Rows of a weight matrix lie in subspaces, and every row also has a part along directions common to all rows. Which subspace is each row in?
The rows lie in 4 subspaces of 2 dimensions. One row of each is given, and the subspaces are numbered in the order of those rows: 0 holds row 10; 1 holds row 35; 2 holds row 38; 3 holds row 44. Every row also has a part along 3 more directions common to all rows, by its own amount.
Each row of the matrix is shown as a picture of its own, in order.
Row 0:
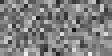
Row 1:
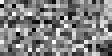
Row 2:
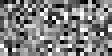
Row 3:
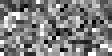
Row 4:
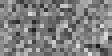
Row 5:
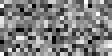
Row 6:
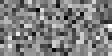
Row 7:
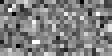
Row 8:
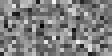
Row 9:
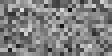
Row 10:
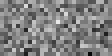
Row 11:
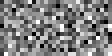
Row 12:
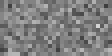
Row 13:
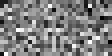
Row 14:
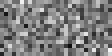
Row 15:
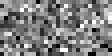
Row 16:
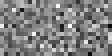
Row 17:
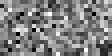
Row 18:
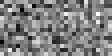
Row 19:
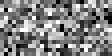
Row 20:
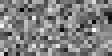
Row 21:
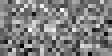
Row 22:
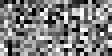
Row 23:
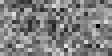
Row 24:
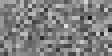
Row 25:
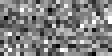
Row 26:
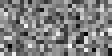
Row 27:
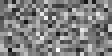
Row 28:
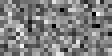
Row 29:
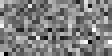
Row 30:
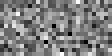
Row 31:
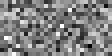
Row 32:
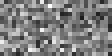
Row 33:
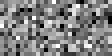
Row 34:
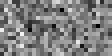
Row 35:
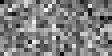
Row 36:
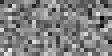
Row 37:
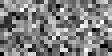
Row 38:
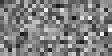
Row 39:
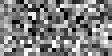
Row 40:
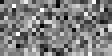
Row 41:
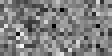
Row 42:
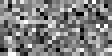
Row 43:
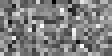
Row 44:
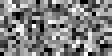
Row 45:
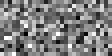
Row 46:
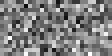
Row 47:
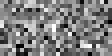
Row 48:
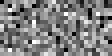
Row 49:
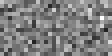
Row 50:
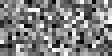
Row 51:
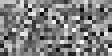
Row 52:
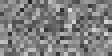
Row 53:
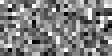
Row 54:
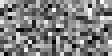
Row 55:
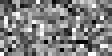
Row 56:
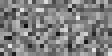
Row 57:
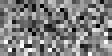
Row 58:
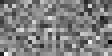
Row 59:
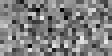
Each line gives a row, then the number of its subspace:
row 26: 2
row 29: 1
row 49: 1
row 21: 0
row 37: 3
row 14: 2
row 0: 0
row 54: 1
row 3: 3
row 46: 0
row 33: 3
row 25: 3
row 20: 3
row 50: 0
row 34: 3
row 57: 0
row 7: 1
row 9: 2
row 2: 2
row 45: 2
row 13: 1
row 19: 3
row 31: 2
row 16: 0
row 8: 3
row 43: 3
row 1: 1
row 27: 2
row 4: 0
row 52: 0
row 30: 3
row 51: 2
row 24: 2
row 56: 2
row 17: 3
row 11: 0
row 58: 1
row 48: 1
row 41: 3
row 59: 0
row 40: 0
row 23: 2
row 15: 3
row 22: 2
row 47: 0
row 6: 0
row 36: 1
